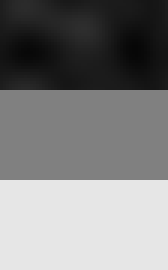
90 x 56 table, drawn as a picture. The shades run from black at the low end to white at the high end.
It is made of 3 by 1 panels. Panel 1,1: very low, smooth, faint in contrast. Panel 2,1: middling, flat. Panel 3,1: very high, flat.
